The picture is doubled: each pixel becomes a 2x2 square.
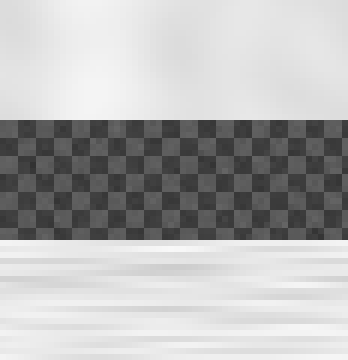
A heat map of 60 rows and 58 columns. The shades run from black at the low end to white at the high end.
The table splits into 3 rows of 1 panel. Panel 1,1: very high, smooth, faint in contrast. Panel 2,1: low, checkered. Panel 3,1: very high, streaked across, faint in contrast.
